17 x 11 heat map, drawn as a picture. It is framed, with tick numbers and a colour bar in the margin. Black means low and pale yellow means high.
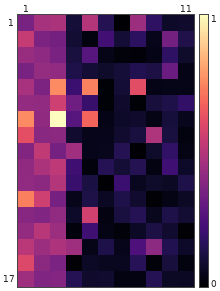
A vertical seam about 30% of the way across splits the table, and the left part is higher. Overall the values sit about 20% of the way up the scale. The middle left is the ninth with the highest average. No regular stripes run through it. The values are skewed, with a long tail toward high values.
